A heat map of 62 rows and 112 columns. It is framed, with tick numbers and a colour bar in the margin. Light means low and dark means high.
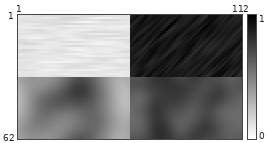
It is made of 2 by 2 panels. Panel 1,1: very low, streaked across, faint in contrast. Panel 1,2: very high, slanting up to the right, faint in contrast. Panel 2,1: middling, smooth, strong in contrast. Panel 2,2: high, smooth.
